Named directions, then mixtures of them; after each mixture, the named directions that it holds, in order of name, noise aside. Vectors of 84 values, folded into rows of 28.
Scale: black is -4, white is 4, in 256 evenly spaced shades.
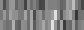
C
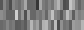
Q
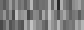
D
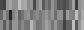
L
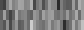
D, L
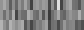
D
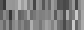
L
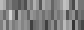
L, Q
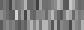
Q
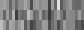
D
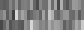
D, Q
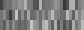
L, Q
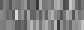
Q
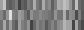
L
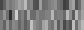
L, Q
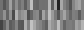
D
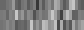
C, Q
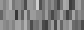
Q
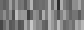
D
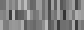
D, L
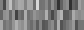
L, Q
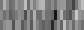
C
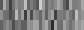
C, Q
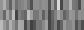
D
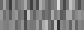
D, Q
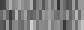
D, L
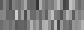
Q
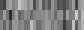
L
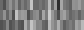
D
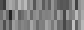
L
